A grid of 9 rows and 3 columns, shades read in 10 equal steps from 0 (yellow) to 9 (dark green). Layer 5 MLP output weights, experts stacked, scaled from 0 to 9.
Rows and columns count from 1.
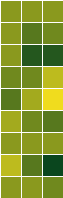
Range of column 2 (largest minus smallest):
5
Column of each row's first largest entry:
1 2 2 1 1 3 1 3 3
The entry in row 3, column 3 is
8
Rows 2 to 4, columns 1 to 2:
4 6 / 4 8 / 5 5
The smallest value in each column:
2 3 0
